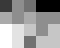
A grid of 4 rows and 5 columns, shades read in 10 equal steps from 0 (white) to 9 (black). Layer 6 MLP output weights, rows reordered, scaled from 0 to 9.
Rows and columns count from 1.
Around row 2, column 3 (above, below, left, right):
5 2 4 4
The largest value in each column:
7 4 5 9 9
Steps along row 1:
down up up same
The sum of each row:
34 18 9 10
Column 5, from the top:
9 4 2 2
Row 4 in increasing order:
0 1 2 2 5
